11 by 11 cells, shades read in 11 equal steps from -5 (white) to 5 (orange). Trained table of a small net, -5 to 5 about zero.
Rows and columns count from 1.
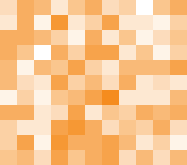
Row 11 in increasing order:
-2 -2 -2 0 0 1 1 1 2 3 3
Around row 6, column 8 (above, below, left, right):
1 -3 -2 -3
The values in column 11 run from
-4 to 3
